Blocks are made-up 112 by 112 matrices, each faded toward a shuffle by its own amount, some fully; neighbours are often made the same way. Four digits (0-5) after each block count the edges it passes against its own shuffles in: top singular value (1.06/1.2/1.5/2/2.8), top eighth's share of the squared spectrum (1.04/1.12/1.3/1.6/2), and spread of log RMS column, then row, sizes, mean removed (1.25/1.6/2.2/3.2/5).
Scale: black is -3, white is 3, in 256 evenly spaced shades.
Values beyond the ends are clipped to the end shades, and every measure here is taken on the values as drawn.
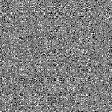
4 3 2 2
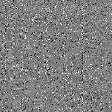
4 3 2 1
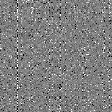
4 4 3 2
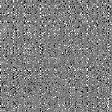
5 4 3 2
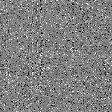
3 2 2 0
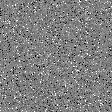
1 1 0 0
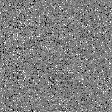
3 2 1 1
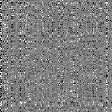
5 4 4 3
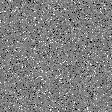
1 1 0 0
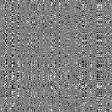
5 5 4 3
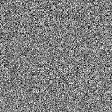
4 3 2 2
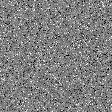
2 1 0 0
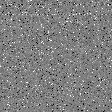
3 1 0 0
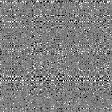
5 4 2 3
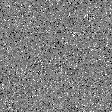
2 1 0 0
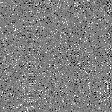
4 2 1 1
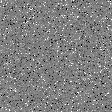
0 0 0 0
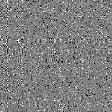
4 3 2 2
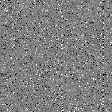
4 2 1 1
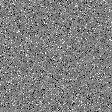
1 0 0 0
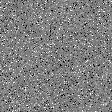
0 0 0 0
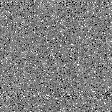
2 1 0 2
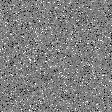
0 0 0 0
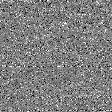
2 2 0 2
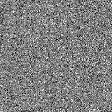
4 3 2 1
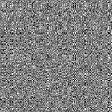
5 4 3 3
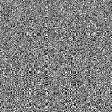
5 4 3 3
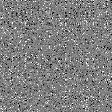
4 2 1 1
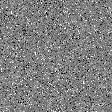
0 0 0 0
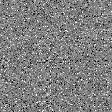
3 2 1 1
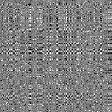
5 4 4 4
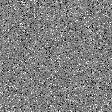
3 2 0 1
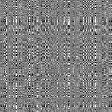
5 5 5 4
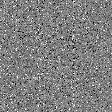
3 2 1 0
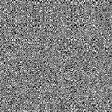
4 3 2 2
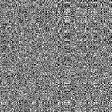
5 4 3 3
